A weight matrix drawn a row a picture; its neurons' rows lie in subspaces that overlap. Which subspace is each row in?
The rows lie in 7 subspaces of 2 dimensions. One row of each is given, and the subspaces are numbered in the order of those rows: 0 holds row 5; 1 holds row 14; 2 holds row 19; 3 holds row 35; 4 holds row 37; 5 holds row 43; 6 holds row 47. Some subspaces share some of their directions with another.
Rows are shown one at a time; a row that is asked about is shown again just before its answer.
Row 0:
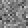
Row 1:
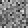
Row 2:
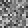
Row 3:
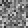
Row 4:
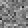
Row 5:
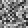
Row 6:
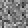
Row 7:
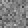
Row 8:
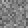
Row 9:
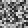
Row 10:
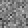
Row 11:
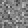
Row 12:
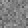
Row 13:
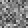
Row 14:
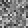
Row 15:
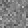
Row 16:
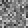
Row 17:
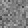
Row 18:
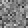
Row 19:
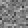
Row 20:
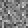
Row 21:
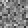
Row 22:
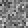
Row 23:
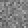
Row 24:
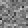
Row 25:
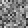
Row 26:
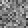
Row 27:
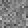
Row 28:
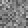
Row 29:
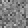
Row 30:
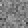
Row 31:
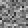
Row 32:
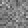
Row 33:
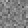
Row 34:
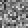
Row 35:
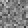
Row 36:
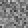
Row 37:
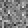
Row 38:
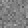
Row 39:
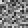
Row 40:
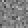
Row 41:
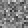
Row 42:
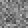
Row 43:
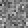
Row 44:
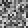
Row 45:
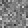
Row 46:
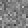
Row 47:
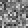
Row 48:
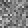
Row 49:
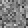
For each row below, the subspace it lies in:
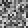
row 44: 5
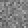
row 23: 3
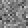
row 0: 0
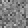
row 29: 2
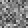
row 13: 5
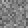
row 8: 6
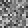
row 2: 1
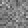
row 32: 4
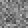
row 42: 5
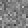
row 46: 6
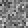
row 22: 5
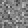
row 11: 4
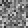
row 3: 5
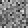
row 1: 2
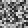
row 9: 0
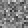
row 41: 0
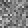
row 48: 1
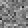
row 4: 2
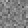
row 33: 3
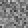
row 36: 0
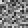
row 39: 2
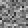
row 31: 2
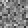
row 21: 3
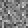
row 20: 4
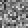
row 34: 6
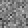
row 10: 3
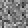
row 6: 4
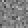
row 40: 6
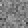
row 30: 5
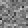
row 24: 2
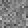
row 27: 0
